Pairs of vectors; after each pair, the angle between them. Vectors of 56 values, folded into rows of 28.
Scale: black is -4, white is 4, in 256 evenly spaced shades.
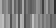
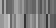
partly aligned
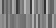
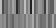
nearly parallel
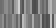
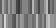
partly opposed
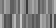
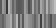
orthogonal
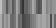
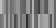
partly aligned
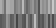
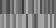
nearly opposite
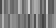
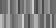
orthogonal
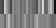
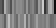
nearly parallel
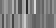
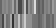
nearly parallel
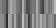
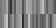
nearly opposite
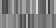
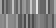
nearly parallel
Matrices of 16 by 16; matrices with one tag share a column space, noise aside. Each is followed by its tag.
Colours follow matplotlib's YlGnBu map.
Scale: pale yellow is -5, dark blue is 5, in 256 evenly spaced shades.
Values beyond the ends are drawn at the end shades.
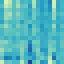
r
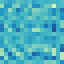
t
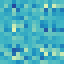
t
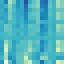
r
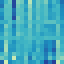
r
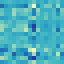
t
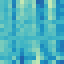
r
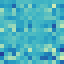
t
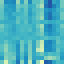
r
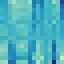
r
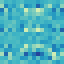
t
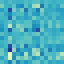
t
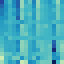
r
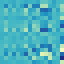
t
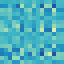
t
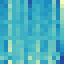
r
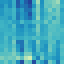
r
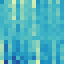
r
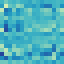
t
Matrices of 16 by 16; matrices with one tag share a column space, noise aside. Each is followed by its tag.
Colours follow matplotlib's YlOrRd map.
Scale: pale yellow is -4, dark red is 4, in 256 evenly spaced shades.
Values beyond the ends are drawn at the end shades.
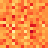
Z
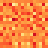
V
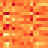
V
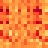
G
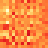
G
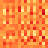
G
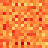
V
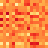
V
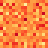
V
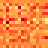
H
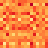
V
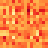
G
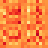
G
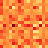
Z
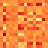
V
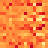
V
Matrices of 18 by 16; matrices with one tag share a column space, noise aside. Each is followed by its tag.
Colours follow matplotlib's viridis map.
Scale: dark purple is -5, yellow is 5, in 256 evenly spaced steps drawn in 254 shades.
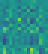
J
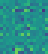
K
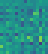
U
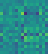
U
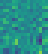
J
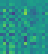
U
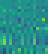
J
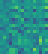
J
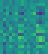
U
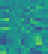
J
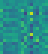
U
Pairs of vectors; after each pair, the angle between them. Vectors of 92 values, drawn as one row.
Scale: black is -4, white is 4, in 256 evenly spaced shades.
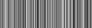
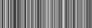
partly aligned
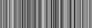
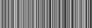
partly opposed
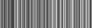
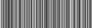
partly aligned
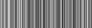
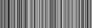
nearly opposite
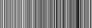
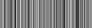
partly aligned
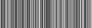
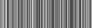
orthogonal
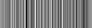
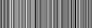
partly opposed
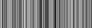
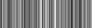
nearly opposite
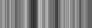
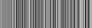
orthogonal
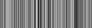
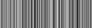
orthogonal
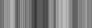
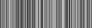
orthogonal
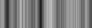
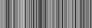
partly aligned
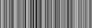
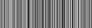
orthogonal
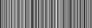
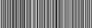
nearly opposite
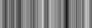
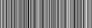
orthogonal
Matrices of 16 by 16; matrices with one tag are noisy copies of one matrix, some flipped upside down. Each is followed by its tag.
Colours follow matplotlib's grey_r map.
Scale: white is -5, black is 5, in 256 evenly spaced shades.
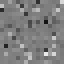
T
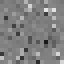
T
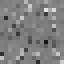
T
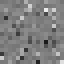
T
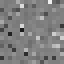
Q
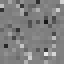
T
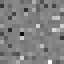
Q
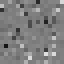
T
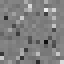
T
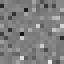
Q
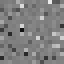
Q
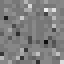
T
